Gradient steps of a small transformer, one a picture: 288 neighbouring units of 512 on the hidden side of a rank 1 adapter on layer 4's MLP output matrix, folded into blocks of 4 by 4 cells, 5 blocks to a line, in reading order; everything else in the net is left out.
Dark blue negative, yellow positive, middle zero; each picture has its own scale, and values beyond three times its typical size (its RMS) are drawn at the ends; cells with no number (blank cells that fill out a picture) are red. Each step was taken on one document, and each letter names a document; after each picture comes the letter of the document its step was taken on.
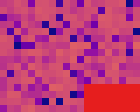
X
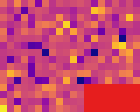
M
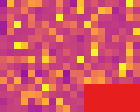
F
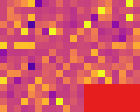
M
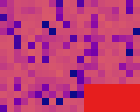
X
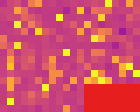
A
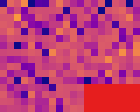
M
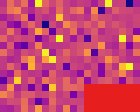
F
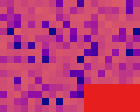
X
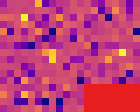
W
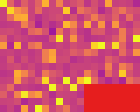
M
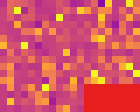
A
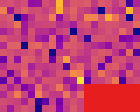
W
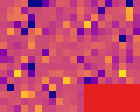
M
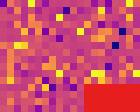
A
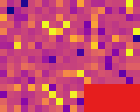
F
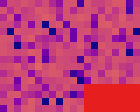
X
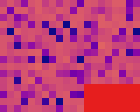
X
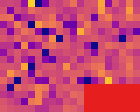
M
